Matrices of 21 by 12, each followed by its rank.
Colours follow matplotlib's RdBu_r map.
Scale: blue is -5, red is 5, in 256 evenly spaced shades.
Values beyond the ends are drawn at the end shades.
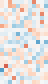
full rank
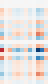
one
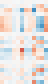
two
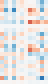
two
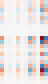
one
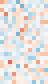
full rank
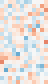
full rank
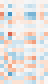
two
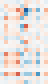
two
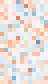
full rank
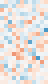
full rank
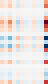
one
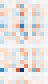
two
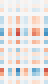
one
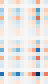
one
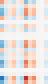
one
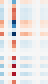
one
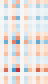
one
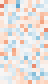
full rank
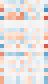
two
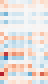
two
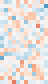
full rank
